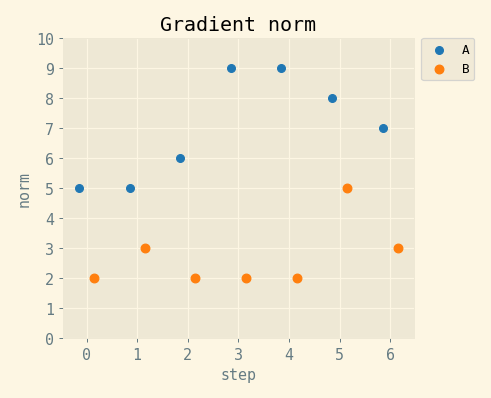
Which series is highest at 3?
A
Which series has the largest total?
A
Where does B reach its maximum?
5
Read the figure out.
Title: Gradient norm
x-axis: step, ticks 0 1 2 3 4 5 6
y-axis: norm, ticks 0 1 2 3 4 5 6 7 8 9 10
Legend: A, B
Values:
A: 5 5 6 9 9 8 7
B: 2 3 2 2 2 5 3
